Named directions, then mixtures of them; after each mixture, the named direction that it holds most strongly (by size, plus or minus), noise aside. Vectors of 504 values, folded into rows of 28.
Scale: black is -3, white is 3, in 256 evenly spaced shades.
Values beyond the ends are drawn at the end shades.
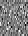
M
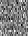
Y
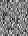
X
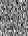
Y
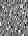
M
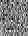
Y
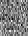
Y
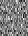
Y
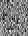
X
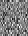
X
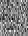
Y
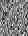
X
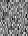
X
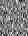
Y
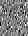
M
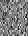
X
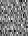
Y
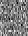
Y
